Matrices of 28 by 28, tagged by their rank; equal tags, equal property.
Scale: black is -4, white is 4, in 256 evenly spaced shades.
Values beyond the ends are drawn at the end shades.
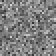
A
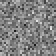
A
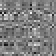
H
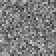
A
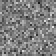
A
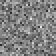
A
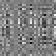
H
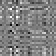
H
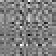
H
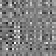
H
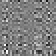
H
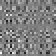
H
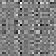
H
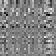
H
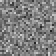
A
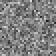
A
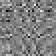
H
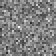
A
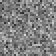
A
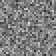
A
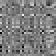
H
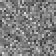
A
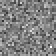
A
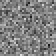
A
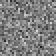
A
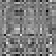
H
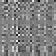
H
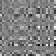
H
